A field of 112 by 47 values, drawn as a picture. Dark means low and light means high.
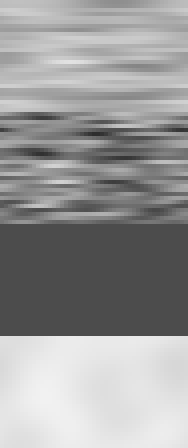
It is made of 4 by 1 panels. Panel 1,1: high, streaked across. Panel 2,1: middling, streaked across, strong in contrast. Panel 3,1: low, flat. Panel 4,1: very high, smooth, faint in contrast.
